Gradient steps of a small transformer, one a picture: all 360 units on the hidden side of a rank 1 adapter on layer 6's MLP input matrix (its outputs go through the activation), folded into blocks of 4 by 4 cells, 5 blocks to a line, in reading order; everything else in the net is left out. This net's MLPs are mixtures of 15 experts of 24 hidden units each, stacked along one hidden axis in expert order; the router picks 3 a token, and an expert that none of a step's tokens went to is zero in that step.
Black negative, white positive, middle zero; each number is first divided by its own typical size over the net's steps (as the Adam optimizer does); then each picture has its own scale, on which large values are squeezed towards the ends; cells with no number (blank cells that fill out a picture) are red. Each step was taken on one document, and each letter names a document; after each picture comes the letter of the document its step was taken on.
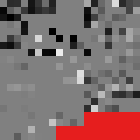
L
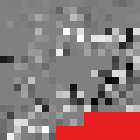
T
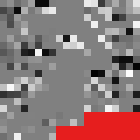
L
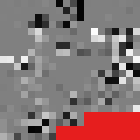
T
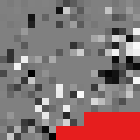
T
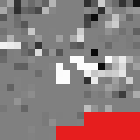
L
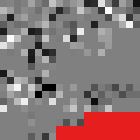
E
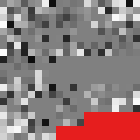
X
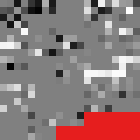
L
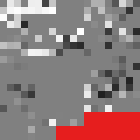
L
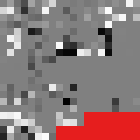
X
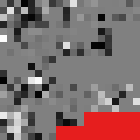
X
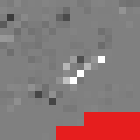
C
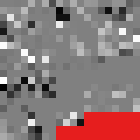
C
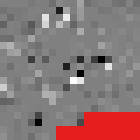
C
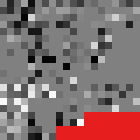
X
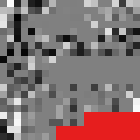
X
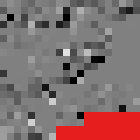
C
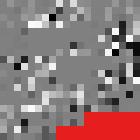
T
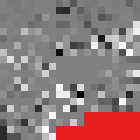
T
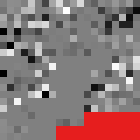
E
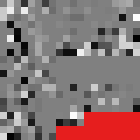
X
